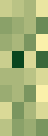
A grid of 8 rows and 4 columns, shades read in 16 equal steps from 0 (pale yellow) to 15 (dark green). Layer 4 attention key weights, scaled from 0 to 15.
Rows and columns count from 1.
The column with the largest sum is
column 2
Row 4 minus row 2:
-4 9 -3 3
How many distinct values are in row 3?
4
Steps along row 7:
up down down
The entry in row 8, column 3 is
6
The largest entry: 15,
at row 4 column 2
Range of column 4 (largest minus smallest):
12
